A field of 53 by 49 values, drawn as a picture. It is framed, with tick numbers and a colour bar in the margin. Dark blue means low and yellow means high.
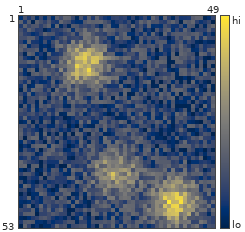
There are three bumps. The ninth with the highest average is the bottom right. No single row or column stands out from its neighbours. The halves do not mirror each other.
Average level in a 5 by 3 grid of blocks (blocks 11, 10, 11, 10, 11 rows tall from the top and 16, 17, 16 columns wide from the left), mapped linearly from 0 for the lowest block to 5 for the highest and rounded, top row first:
1 2 1 | 2 2 1 | 0 1 0 | 0 4 1 | 0 2 5
